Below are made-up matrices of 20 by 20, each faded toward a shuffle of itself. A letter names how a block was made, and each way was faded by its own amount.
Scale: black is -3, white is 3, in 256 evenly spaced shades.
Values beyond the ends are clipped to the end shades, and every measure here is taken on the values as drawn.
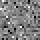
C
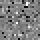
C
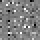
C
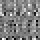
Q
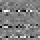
Q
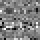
Q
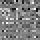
Q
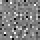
C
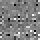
C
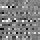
Q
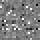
C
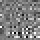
Q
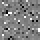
C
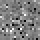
C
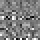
Q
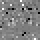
C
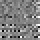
Q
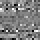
Q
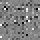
C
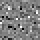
C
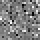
C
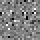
C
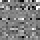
Q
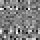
Q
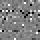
C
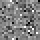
C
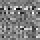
Q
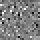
C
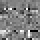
Q
